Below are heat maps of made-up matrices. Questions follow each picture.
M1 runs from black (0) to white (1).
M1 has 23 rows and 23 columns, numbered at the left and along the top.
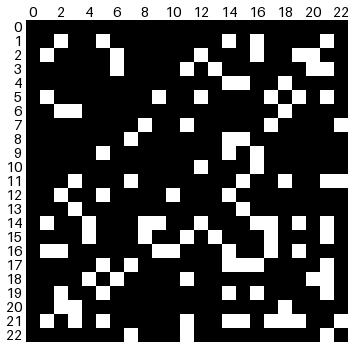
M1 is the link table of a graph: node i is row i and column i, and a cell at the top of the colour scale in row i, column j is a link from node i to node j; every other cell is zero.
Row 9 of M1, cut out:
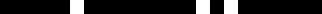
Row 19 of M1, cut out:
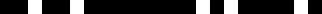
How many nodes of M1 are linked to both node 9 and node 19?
3
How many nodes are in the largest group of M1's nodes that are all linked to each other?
3
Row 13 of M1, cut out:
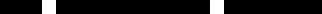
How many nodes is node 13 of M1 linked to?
2
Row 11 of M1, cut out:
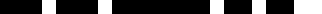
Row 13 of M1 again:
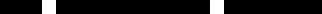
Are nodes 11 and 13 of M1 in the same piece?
yes
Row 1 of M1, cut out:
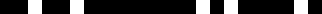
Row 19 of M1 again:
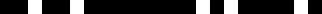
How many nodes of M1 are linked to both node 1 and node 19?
5
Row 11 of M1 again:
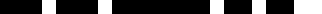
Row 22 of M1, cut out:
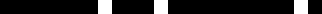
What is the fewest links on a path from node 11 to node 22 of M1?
1
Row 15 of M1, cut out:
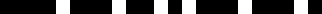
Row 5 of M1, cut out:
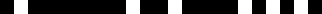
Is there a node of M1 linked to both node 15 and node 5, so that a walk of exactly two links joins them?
yes
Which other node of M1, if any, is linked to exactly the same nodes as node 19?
node 1
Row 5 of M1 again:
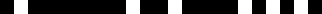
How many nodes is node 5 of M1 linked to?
6
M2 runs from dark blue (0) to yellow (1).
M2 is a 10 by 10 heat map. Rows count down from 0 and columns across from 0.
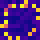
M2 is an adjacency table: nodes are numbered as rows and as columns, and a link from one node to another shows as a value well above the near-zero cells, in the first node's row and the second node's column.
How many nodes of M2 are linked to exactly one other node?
5
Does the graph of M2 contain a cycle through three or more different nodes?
no
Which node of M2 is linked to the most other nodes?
node 1
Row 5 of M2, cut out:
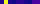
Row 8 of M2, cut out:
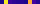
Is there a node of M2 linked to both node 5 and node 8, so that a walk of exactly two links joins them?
yes
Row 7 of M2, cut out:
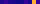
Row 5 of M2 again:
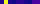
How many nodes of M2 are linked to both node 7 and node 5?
0
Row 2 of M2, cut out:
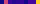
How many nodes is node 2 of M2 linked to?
2
